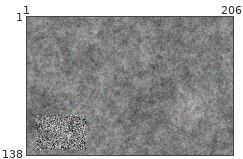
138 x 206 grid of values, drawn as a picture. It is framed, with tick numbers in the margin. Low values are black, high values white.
The halves do not mirror each other. No single row or column stands out from its neighbours. An odd patch, rougher than its surroundings, sits in the bottom left. There are no regular stripes. A few values lie far out on both sides of the bulk. There is no overall slope. Values change most from cell to cell in the bottom left.
